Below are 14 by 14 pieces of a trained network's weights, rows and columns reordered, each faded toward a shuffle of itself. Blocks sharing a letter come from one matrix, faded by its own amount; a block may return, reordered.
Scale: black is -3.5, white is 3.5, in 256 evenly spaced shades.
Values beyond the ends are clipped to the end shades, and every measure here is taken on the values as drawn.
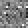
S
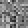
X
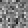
X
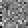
X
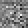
S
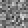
X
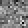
S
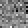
S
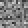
S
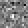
S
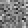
X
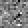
S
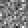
S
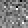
S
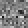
X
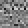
X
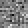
S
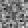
X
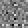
X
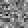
X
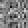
X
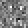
S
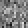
X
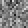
X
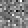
S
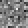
X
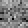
X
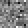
S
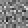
X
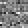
X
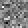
X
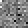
S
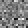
X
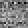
X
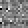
S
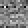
X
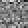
X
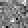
S
